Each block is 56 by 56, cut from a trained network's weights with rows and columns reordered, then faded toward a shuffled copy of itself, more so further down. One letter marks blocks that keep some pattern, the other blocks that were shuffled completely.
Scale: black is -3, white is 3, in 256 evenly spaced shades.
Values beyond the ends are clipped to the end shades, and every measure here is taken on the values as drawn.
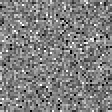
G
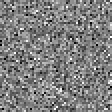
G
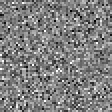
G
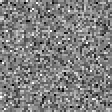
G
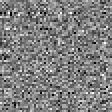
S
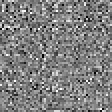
S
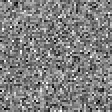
G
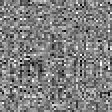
S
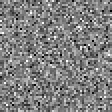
G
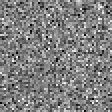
G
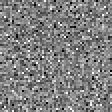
G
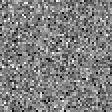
G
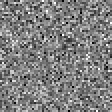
G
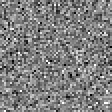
G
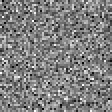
G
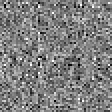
S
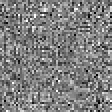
S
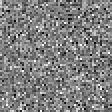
G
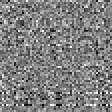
S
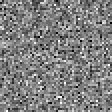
G
